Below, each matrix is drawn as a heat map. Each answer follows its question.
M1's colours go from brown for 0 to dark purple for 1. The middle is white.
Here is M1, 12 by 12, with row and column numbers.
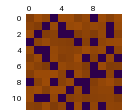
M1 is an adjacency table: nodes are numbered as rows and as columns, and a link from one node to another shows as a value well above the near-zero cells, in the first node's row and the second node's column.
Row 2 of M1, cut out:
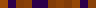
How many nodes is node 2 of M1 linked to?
4
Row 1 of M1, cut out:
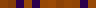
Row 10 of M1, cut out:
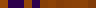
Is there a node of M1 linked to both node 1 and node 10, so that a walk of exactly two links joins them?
yes
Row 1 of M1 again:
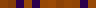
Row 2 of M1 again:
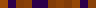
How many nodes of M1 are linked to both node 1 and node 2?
2
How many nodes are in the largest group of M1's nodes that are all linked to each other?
4
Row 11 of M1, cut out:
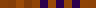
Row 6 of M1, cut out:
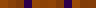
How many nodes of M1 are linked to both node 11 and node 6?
0
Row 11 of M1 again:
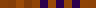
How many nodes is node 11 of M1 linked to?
3
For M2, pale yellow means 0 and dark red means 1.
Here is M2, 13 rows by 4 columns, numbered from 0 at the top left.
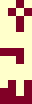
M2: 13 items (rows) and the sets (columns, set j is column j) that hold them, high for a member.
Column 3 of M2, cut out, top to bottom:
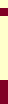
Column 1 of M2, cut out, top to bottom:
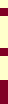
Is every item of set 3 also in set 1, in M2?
yes
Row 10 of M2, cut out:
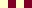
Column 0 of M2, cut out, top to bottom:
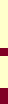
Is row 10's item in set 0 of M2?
no
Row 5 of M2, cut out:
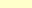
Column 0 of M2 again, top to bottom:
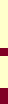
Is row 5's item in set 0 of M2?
no
